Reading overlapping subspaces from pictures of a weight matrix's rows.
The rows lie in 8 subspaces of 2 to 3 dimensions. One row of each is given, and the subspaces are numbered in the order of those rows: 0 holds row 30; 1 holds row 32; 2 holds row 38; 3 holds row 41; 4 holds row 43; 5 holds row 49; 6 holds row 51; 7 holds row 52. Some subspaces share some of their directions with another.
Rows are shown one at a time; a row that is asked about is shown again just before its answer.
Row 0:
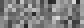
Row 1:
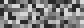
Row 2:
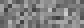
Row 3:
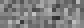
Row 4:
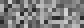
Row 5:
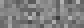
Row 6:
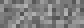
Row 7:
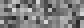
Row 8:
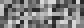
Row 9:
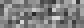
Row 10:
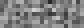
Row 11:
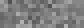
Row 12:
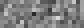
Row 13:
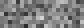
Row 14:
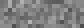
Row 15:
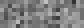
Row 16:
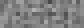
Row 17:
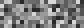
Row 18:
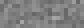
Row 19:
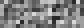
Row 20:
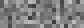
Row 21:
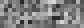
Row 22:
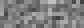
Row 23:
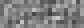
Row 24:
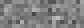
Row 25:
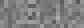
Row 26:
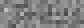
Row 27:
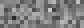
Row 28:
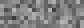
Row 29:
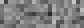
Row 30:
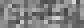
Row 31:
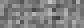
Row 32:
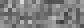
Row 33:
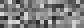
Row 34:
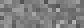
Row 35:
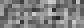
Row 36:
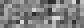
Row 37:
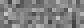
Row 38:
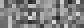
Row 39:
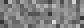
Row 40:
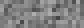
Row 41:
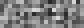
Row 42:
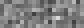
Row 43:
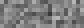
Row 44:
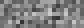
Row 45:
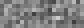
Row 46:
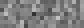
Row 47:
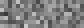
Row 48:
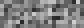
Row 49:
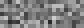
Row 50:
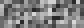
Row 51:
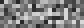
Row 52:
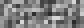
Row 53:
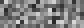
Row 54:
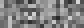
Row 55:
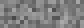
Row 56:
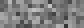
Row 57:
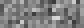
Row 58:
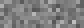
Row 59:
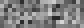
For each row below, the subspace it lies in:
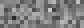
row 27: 7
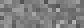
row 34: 0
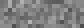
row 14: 1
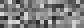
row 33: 5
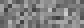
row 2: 4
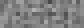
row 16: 3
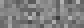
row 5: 2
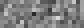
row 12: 5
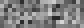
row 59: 1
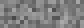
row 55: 7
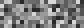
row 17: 0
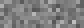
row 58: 0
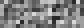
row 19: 4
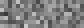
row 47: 5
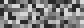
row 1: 6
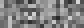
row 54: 2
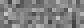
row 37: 1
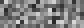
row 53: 2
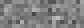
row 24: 0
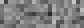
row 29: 4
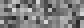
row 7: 7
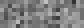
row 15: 0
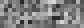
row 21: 1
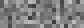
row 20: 2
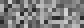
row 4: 4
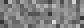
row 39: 4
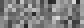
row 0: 6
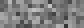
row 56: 3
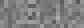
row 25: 2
